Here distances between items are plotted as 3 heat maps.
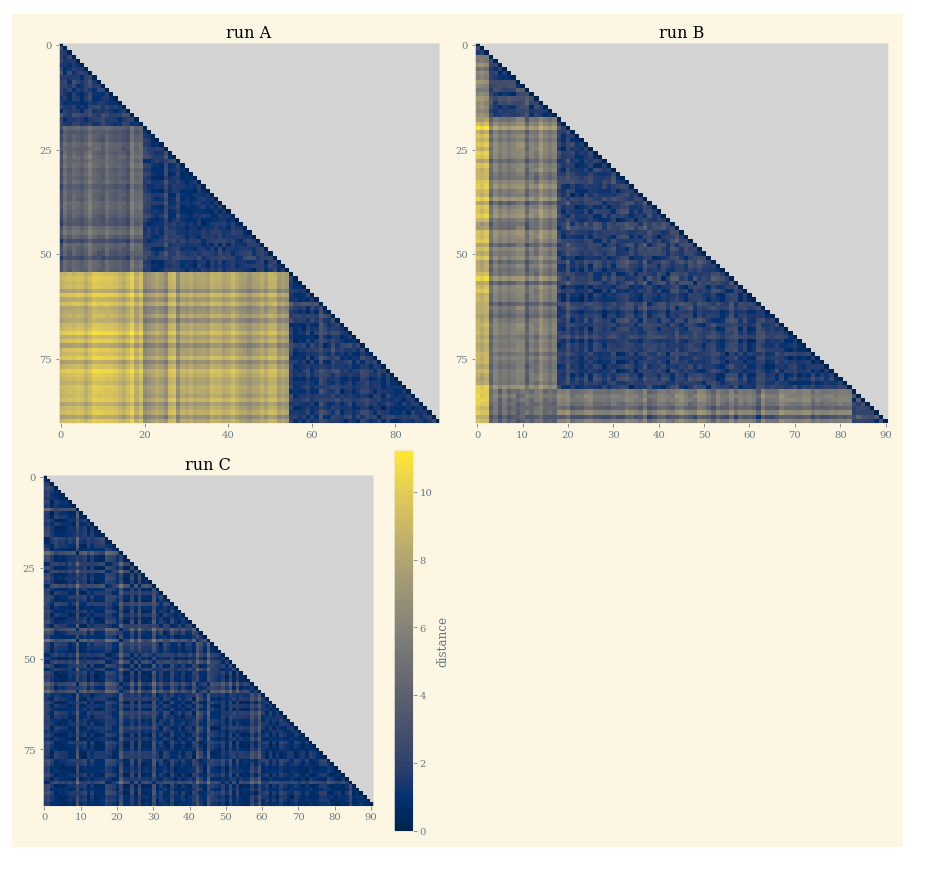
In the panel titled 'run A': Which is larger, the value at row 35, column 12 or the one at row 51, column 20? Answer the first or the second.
the first
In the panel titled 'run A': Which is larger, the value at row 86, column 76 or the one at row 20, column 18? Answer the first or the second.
the second
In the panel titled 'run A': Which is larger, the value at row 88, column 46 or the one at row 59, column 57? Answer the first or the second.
the first
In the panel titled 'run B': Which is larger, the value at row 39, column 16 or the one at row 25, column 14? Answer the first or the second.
the second
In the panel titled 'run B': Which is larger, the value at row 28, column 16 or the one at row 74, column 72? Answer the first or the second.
the first
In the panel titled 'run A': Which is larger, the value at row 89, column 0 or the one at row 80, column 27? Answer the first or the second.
the second
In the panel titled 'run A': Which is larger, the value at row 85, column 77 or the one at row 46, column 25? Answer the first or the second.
the second
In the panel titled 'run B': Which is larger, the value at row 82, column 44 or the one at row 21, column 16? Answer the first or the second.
the second
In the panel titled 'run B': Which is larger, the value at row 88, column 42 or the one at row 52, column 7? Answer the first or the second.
the first
